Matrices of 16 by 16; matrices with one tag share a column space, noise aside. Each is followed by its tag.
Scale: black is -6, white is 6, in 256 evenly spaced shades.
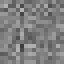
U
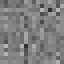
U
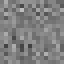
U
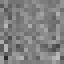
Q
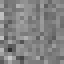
Q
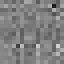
U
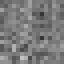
Q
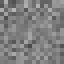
U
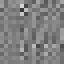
U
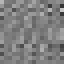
U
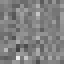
Q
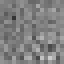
Q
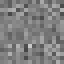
U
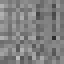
Q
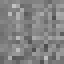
Q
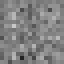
Q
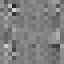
U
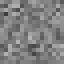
U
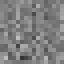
Q
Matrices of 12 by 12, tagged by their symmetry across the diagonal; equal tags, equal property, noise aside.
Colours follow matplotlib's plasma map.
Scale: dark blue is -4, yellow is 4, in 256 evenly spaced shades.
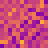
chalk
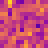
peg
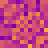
chalk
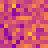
peg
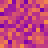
chalk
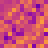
chalk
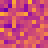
chalk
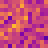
peg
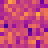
peg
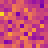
peg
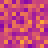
chalk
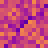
chalk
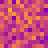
peg
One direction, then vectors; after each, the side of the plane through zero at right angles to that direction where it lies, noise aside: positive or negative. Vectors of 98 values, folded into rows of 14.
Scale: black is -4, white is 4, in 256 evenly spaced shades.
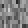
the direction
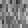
positive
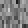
positive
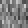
negative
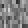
positive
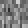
negative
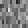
positive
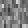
negative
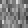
negative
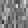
positive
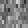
negative
